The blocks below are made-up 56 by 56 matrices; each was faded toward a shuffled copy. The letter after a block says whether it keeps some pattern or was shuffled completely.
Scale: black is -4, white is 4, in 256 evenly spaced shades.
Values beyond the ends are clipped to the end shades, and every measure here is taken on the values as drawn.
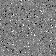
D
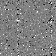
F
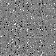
F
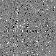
F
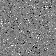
D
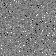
D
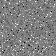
D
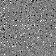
F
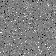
D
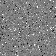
D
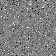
D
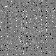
F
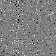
F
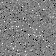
D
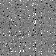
F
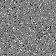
D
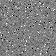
D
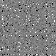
F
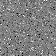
D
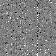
F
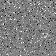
D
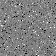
D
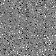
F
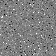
D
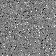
D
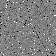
D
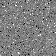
D
